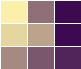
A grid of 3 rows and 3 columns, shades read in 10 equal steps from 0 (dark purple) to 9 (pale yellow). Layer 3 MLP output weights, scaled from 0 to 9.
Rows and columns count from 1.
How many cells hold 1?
1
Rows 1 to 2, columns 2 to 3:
4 0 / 6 0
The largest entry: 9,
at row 1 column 1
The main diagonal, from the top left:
9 6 1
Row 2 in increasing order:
0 6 8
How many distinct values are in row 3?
3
